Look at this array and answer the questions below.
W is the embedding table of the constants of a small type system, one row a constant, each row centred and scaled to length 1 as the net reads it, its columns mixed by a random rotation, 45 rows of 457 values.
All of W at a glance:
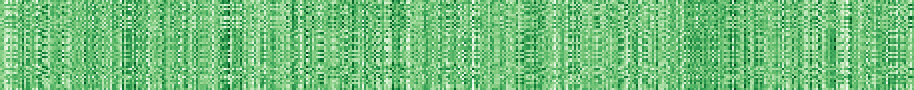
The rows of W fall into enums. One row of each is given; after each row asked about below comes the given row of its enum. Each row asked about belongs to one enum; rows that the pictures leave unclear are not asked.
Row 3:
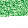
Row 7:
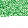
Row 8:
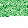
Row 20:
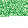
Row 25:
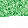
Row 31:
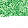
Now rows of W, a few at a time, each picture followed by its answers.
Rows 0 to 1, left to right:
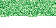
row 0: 7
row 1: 20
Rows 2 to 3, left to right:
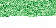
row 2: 8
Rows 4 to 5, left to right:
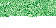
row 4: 8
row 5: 31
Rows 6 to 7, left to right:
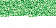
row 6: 3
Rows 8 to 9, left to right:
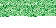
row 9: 8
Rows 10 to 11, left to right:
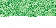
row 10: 31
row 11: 8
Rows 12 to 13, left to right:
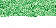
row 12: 7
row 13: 8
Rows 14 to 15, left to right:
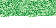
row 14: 31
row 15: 3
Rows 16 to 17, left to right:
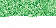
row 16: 25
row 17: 31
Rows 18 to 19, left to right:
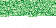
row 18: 3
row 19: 20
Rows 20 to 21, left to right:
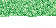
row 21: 25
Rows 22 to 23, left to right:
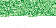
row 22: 3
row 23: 20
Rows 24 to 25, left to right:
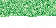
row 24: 20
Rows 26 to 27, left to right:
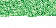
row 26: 3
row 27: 25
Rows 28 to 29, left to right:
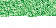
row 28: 3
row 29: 25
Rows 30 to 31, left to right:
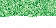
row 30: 25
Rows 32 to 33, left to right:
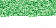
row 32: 7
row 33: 3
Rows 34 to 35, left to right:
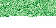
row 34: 8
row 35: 31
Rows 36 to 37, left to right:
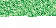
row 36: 3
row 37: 25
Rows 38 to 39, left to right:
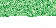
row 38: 8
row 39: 25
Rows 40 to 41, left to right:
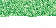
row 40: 20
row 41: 25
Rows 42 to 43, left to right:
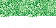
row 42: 31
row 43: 31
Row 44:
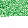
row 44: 7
